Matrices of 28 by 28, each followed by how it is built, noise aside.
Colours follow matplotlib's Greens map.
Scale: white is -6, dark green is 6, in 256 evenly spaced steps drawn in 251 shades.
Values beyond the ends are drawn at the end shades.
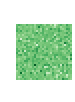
noise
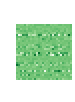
uneven rows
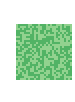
noise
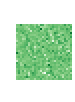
noise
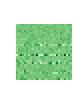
uneven rows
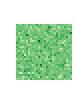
noise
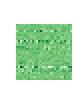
uneven rows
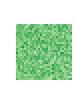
noise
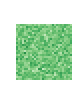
noise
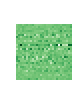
uneven rows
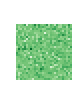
noise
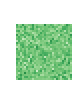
noise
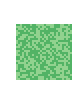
noise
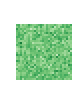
noise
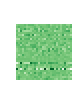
uneven rows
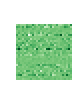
uneven rows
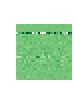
uneven rows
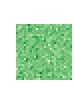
noise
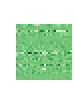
uneven rows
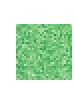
noise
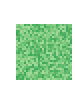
noise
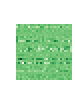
uneven rows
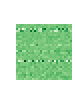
uneven rows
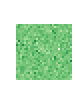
noise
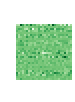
uneven rows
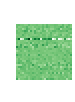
uneven rows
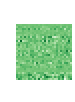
uneven rows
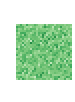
noise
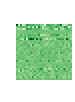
uneven rows
